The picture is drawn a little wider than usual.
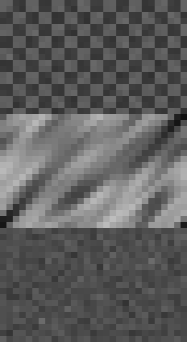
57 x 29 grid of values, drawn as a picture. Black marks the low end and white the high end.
It is made of 3 by 1 panels. Panel 1,1: low, checkered. Panel 2,1: middling, slanting up to the right, strong in contrast. Panel 3,1: low, fine-grained, faint in contrast.
